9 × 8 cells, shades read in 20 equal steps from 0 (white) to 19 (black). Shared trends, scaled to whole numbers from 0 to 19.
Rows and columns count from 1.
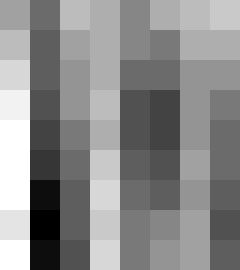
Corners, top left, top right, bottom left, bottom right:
7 4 0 12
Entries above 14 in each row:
0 0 0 0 0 1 1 1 1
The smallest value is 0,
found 4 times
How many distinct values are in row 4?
6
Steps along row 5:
up down down up up down up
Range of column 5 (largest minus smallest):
4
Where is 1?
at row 4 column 1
